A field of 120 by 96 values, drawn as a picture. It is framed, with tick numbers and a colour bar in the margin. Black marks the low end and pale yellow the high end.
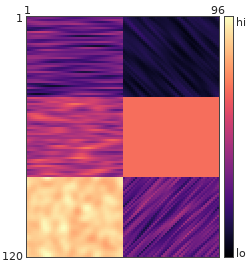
It is made of 3 by 2 panels. Panel 1,1: low, streaked across. Panel 1,2: very low, slanting down to the right, faint in contrast. Panel 2,1: middling, streaked across. Panel 2,2: high, flat. Panel 3,1: very high, blotchy, faint in contrast. Panel 3,2: low, slanting up to the right.
